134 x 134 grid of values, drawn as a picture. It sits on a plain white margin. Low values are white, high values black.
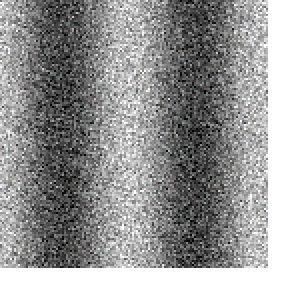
Stripes running up and down repeat 2 times from left to right. No seam splits the table. No single row or column stands out from its neighbours. No overall slope runs across the table.
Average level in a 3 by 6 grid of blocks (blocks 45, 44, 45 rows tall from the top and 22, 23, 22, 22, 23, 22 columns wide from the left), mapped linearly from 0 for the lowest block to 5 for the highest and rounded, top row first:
1 5 0 1 5 0
1 5 0 1 5 0
1 5 0 1 5 0
